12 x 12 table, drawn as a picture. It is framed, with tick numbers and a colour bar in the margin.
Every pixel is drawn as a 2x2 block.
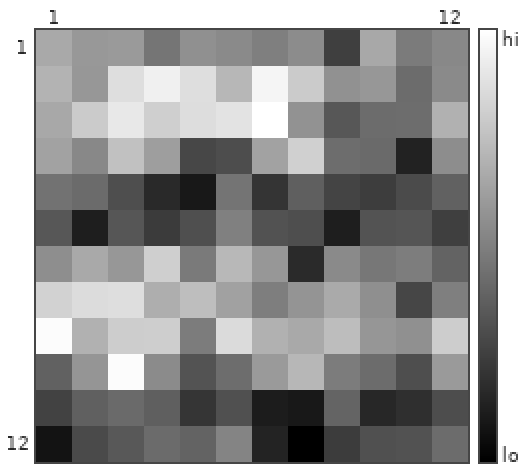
Overall the values sit about 50% of the way up the scale. Stripes running across repeat 2 times from top to bottom. No row or column stands out. The grain runs across in streaks.
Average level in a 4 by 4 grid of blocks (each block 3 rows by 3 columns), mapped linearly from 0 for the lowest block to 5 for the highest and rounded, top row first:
4532 | 1010 | 5432 | 1100
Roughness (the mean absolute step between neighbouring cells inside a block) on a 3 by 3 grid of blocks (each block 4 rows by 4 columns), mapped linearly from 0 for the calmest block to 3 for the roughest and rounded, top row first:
0 3 1 / 2 2 0 / 2 2 1
